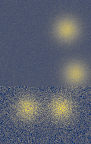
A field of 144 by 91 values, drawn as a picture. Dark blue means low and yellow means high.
The top part is calmer, up to a seam about 60% of the way down. Most values sit low, with a long tail of high ones. There are four bumps. No row or column stands out.
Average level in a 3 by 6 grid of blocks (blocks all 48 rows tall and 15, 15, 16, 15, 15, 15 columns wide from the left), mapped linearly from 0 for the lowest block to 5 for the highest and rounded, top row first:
0 0 0 2 5 1 | 0 0 0 1 4 4 | 1 4 3 4 4 0
